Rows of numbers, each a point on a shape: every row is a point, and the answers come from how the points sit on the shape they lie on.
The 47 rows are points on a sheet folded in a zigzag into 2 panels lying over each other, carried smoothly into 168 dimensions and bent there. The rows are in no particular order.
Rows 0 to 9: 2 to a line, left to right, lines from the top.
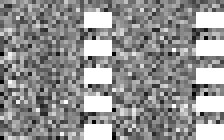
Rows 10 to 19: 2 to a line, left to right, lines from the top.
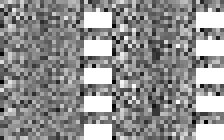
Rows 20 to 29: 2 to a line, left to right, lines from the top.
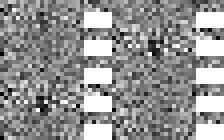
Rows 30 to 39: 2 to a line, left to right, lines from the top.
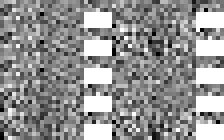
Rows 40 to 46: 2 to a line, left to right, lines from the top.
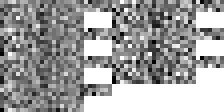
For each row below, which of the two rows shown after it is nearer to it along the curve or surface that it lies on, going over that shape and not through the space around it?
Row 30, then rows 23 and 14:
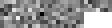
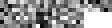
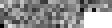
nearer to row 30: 23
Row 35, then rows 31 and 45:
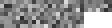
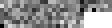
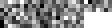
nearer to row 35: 31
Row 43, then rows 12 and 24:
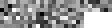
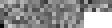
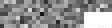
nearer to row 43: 24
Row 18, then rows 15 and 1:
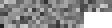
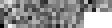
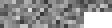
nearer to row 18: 15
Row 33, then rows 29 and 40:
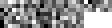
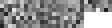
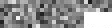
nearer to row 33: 29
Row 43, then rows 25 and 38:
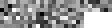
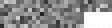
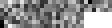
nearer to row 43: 25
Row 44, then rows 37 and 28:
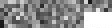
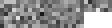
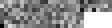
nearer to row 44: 28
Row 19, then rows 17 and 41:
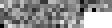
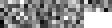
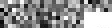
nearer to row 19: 17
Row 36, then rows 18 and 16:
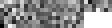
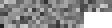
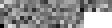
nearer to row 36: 16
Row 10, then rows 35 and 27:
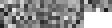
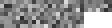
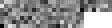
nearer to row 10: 27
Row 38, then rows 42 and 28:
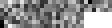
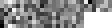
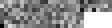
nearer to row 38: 28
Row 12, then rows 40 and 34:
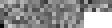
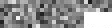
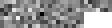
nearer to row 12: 40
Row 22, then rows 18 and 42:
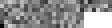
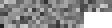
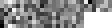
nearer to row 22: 42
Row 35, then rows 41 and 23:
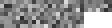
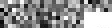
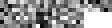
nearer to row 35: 23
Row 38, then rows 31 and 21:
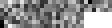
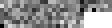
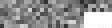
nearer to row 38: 31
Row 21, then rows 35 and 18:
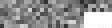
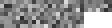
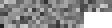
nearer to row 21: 35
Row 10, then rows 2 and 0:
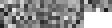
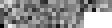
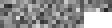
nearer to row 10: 2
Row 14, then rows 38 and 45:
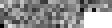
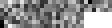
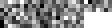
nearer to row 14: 38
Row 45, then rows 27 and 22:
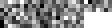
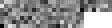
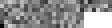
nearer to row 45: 22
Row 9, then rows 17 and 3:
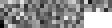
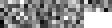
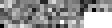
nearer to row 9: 17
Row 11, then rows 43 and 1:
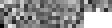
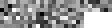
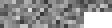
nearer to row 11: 43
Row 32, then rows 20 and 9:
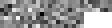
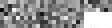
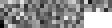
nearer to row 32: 20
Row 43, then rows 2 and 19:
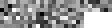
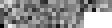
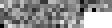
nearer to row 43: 2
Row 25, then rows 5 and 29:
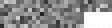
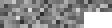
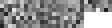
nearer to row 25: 29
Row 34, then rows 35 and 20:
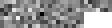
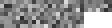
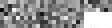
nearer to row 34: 20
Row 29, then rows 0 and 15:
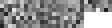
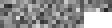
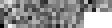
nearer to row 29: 15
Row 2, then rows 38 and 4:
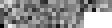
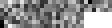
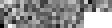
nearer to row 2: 4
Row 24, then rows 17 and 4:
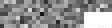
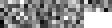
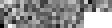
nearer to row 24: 4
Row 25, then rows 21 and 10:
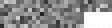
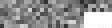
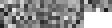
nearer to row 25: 10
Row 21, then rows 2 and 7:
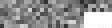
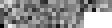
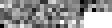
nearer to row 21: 7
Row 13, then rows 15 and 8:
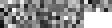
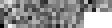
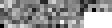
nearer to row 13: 15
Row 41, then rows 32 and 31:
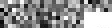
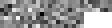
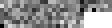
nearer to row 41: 32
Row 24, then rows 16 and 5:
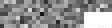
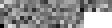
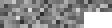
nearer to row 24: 16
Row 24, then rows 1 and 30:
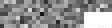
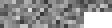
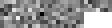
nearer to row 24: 30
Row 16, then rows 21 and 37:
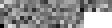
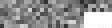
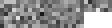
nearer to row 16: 37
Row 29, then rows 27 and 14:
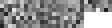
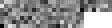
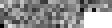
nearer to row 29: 27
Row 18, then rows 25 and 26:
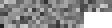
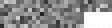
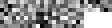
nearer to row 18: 25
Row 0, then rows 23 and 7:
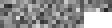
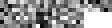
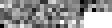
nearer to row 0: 23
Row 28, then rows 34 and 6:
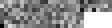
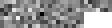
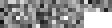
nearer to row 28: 6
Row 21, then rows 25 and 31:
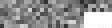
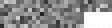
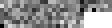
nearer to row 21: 31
